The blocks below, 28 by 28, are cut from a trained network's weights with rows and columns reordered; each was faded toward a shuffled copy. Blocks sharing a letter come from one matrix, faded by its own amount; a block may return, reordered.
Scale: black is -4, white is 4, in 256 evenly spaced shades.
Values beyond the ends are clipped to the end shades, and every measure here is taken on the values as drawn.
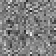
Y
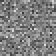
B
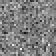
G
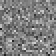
B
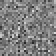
B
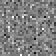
G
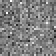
G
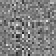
Y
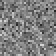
B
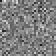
Y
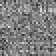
B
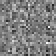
Y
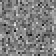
G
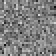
B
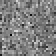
G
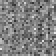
G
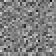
Y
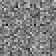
B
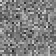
B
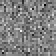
G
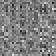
Y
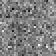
G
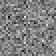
B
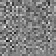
Y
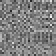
Y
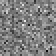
G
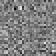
Y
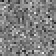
G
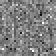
G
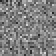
B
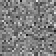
B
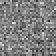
B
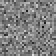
B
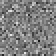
B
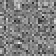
Y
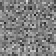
B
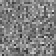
B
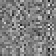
Y
